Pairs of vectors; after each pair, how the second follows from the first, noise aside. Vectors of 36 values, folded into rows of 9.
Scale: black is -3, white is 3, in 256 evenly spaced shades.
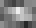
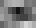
negated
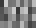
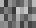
sign-scrambled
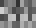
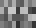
reversed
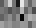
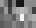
sign-scrambled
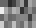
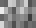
sign-scrambled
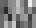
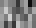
negated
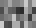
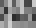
reversed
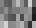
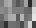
negated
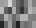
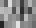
sign-scrambled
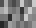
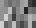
reversed
